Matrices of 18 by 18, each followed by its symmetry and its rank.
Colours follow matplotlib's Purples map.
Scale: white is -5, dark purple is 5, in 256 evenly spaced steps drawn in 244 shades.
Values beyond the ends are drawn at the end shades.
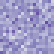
antisymmetric, full rank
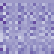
neither, rank three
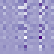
neither, rank two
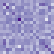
symmetric, rank three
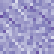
antisymmetric, full rank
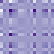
symmetric, rank one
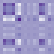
symmetric, rank one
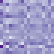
neither, rank three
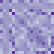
symmetric, rank three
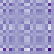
symmetric, rank one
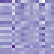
neither, rank two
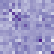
symmetric, rank three
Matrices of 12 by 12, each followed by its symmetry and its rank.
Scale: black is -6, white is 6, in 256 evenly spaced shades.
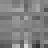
neither, rank two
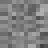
neither, rank two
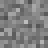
neither, full rank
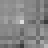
symmetric, rank two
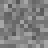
neither, full rank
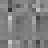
neither, rank two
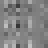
neither, rank two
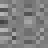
neither, rank two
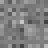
symmetric, rank two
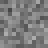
neither, full rank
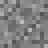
symmetric, full rank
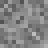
symmetric, full rank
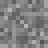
symmetric, full rank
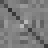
symmetric, full rank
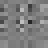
neither, rank two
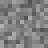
neither, full rank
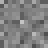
symmetric, rank two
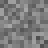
symmetric, full rank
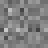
neither, rank two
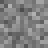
neither, full rank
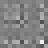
symmetric, rank two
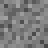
symmetric, full rank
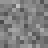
neither, full rank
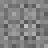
symmetric, rank two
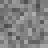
neither, full rank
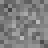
symmetric, full rank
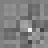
symmetric, rank two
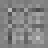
symmetric, rank two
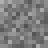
symmetric, full rank
